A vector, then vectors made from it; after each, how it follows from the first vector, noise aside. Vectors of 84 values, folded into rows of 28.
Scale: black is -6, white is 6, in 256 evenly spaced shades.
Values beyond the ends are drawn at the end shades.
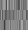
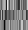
scaled up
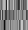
scaled up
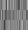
copied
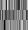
scaled up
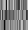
scaled up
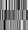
scaled up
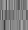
copied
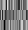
scaled up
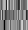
scaled up
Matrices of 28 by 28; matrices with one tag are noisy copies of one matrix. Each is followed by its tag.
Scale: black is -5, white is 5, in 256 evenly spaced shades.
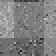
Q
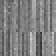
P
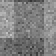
Q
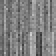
P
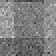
Q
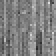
P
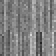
P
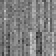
P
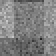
Q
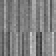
P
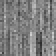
P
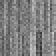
P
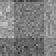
Q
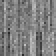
P
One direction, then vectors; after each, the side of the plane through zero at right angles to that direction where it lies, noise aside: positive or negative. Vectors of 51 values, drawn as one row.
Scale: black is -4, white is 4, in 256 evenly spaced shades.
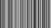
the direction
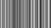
negative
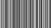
negative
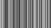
negative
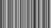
positive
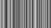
negative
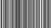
negative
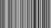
positive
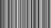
positive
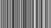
negative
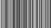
negative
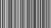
positive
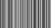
positive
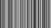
positive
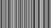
positive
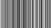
negative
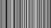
negative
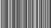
negative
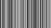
positive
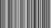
positive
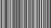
negative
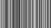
negative
